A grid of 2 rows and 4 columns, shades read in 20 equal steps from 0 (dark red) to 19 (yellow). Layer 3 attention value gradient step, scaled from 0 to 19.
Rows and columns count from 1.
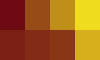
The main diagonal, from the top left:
0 3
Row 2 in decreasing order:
15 4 3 2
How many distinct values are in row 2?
4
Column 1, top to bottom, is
0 2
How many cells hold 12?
1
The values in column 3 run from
4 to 12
